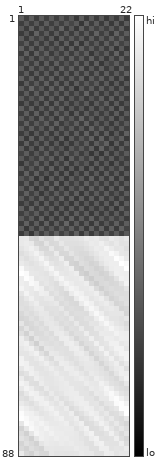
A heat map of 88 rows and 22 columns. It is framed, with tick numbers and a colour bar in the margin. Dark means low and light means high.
The table splits into 2 rows of 1 panel. Panel 1,1: low, checkered. Panel 2,1: very high, slanting down to the right, faint in contrast.
